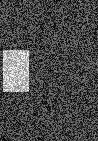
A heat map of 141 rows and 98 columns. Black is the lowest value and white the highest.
The ninth with the highest average is the middle left. On average the colour sits 30% of the way up the scale. There are no regular stripes. An odd patch, higher than its surroundings, sits in the middle left.
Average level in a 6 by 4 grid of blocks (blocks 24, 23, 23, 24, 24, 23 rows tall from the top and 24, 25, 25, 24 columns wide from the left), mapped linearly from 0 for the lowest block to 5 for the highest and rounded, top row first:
0000
0000
5100
5100
0000
0000
